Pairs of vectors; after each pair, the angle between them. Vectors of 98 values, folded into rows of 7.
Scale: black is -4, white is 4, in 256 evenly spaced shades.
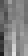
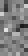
orthogonal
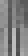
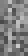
partly opposed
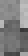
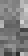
nearly parallel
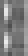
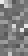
orthogonal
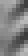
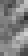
nearly opposite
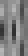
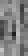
nearly parallel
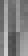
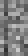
partly opposed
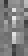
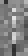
nearly parallel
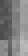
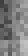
nearly parallel
